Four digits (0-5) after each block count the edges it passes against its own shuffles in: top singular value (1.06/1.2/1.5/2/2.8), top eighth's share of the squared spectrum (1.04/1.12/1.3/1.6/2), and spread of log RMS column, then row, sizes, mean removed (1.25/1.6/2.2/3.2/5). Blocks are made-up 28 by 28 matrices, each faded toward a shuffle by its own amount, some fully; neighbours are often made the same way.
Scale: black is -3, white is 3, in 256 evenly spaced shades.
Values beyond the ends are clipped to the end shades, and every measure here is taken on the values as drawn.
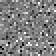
1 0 0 0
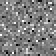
0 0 0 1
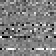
2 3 0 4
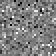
0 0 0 0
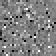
0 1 0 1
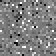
0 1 0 0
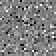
2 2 0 0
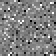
0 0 0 0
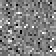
2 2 0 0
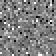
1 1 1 0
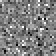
2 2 1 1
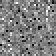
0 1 0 0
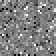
0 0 0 0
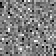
1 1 0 0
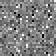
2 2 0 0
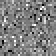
2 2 1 0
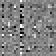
3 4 2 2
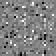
2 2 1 1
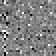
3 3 1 1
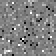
0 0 0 0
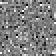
0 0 1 0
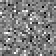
2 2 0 0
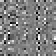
4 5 3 2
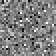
0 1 0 0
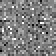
1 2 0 1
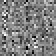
1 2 2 0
